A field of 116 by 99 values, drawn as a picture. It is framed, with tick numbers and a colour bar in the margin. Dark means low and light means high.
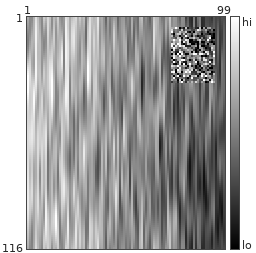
In the top right lies a patch that is rougher than the rest. Values change most from cell to cell in the top right. The ninth with the lowest average is the bottom right. Values rise toward the left. Streaks run downward.
